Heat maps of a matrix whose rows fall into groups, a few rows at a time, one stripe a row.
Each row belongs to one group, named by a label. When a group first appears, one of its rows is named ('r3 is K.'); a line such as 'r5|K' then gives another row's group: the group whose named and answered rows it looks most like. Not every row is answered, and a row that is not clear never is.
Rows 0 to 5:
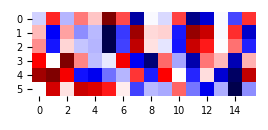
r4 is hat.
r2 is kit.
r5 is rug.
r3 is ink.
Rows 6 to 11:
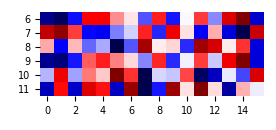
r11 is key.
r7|hat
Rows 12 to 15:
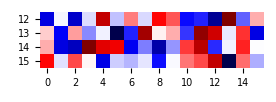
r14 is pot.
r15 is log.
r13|kit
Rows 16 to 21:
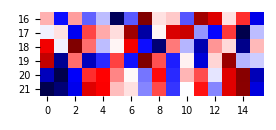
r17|rug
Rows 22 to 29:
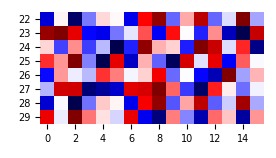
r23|hat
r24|kit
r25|log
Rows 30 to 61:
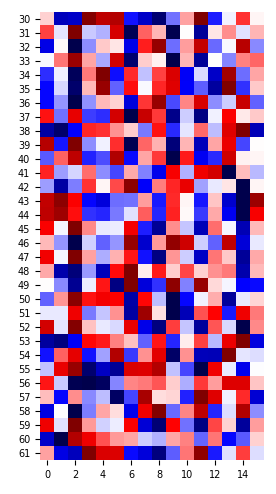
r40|log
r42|rug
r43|hat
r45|ink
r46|rug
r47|ink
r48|rug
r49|key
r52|ink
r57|kit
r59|ink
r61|pot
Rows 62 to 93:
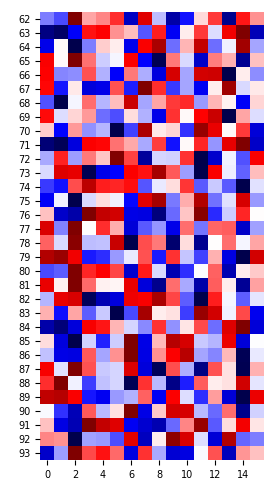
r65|ink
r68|rug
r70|kit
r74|rug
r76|pot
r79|hat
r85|rug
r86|rug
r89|hat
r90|rug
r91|pot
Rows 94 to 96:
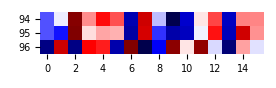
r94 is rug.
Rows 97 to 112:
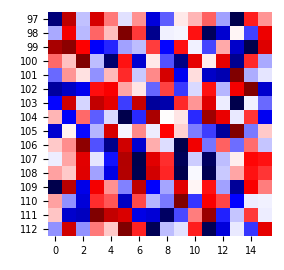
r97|key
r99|hat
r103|key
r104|kit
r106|log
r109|key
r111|pot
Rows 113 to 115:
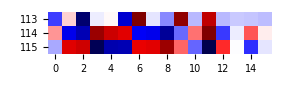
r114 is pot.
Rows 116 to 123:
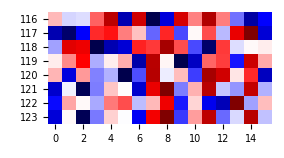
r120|kit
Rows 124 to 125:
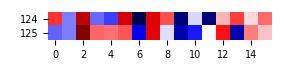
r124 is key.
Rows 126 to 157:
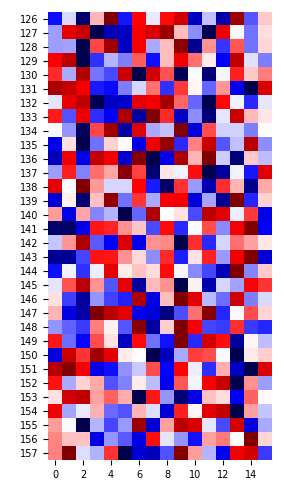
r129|rug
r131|hat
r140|kit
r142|log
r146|rug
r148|rug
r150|key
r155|rug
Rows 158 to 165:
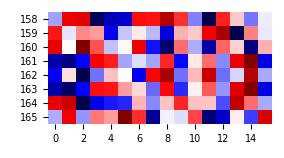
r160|ink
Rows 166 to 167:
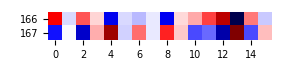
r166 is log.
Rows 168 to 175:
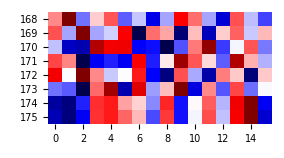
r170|pot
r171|rug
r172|ink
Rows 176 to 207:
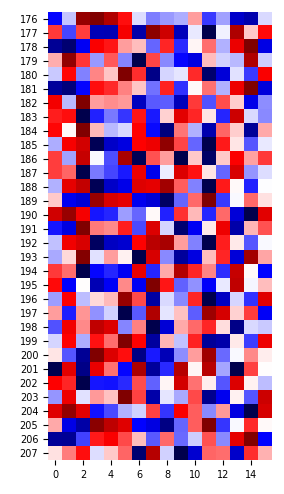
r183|rug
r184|ink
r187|rug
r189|pot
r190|hat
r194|rug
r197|kit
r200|pot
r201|key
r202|rug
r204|hat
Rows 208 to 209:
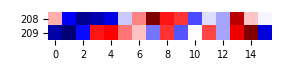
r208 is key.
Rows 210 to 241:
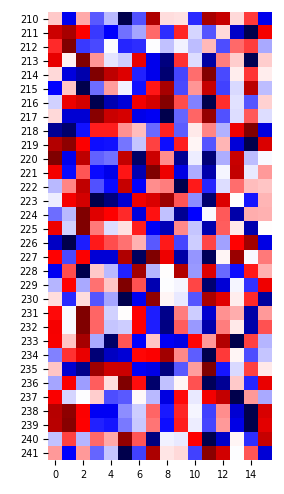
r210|kit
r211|hat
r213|ink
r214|pot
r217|pot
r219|hat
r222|log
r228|key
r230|kit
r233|log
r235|pot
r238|hat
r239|hat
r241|kit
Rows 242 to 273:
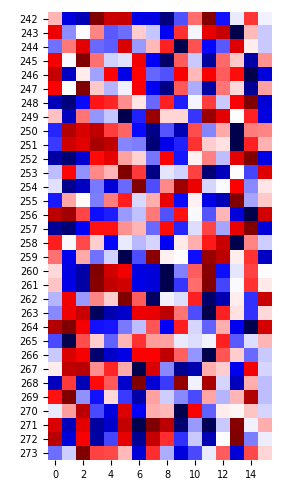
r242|pot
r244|log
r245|ink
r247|ink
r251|key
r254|rug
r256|hat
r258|log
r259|kit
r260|pot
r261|pot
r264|hat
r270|log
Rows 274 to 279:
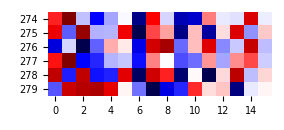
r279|key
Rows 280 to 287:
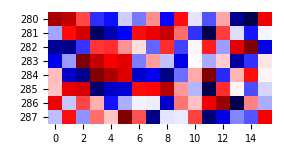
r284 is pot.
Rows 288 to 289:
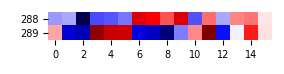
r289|pot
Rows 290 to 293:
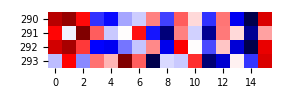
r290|hat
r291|ink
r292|hat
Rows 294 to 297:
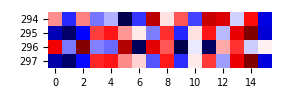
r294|kit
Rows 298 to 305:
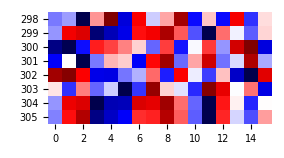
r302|hat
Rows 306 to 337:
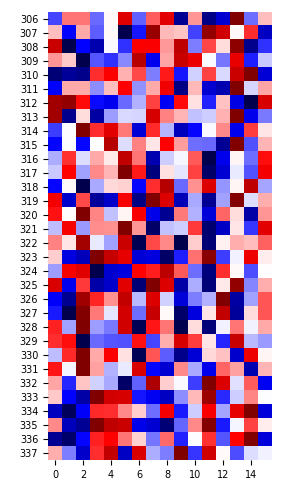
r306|log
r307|kit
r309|rug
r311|log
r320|ink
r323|pot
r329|rug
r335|pot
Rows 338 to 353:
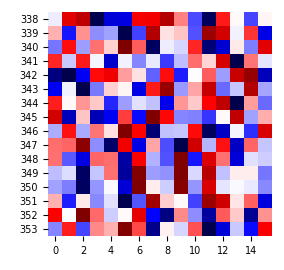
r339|kit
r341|log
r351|kit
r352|ink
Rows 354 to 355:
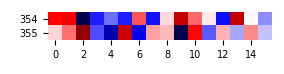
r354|rug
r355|log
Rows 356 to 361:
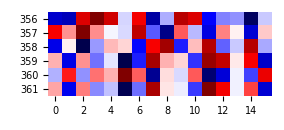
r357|ink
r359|kit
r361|kit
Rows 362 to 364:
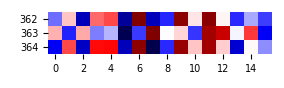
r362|key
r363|kit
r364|key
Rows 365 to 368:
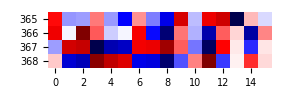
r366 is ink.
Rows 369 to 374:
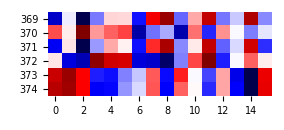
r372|pot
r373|hat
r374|hat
